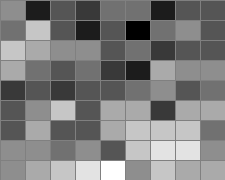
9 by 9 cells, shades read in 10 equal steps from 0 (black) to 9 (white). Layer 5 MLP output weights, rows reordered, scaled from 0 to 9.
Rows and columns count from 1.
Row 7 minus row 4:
-3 2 0 -1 4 6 1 2 -1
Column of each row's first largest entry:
1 2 1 1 7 3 6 7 5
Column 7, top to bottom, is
1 4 2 6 5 2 7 8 7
